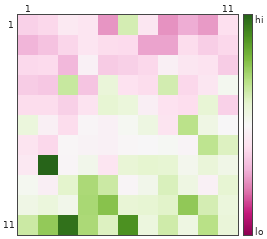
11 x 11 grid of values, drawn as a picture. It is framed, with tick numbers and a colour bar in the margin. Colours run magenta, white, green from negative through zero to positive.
The centre is the smoothest part. No regular stripes run through it. On average the colour sits 50% of the way up the scale. There is an overall slope up to the bottom.
